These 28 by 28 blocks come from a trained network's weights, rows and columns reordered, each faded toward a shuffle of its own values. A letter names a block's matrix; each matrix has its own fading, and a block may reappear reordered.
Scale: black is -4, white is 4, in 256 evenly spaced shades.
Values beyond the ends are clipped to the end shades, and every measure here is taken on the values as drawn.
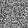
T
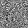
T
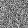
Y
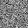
Y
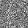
T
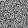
T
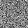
T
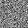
Y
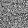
Y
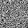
Y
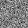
Y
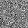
T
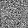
Y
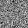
T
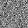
Y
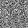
T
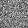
Y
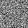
Y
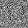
T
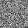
Y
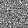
Y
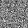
Y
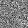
Y
